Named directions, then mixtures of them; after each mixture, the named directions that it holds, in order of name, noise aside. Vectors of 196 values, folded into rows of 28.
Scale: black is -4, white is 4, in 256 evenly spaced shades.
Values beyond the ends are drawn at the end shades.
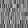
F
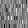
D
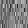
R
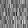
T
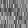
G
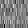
D, F, G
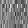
R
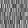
F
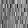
R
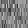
G, R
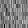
D, F, T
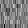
D, F, G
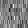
D, F, G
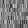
D, F, T
